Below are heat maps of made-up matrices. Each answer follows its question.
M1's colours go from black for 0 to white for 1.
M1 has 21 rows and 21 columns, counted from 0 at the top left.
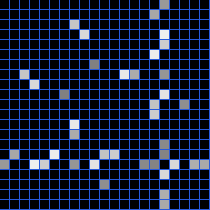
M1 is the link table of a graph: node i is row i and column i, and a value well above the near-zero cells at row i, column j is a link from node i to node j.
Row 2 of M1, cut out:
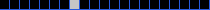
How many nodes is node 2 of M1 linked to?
1
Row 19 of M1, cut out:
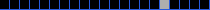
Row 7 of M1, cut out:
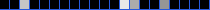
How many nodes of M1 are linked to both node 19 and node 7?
1
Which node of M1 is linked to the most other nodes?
node 16
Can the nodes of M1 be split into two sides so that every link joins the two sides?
yes
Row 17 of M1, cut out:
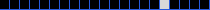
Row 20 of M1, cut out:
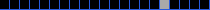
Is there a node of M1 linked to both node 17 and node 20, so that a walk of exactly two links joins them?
yes
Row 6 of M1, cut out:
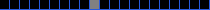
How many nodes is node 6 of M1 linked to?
1
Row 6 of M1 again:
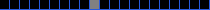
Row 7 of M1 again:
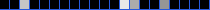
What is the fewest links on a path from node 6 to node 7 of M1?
3
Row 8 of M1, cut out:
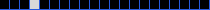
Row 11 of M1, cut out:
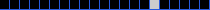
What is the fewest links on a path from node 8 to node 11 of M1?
4
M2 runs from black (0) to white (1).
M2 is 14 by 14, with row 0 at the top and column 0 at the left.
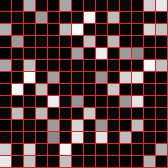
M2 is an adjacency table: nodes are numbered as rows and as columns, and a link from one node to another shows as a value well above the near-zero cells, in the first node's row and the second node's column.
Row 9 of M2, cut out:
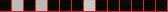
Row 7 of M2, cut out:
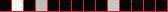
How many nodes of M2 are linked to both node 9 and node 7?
2
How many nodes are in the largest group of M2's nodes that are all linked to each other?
5
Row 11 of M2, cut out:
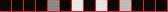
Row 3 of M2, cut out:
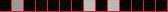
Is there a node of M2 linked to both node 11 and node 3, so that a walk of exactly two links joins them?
no
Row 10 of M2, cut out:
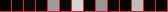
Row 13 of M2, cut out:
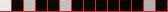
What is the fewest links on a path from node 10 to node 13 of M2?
3
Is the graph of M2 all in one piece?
no
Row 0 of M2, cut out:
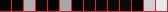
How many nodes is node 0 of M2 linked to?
4
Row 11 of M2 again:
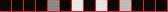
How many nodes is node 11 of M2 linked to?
4
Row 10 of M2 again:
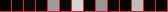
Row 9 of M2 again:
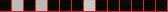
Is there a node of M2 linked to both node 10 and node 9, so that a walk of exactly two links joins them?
no
